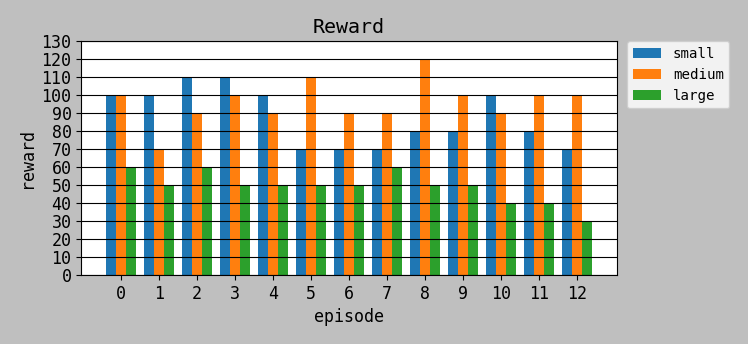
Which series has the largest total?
medium
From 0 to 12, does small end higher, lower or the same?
lower
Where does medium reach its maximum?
8
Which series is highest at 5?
medium
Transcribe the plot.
Title: Reward
x-axis: episode, ticks 0 1 2 3 4 5 6 7 8 9 10 11 12
y-axis: reward, ticks 0 10 20 30 40 50 60 70 80 90 100 110 120 130
Legend: small, medium, large
Values:
small: 100 100 110 110 100 70 70 70 80 80 100 80 70
medium: 100 70 90 100 90 110 90 90 120 100 90 100 100
large: 60 50 60 50 50 50 50 60 50 50 40 40 30
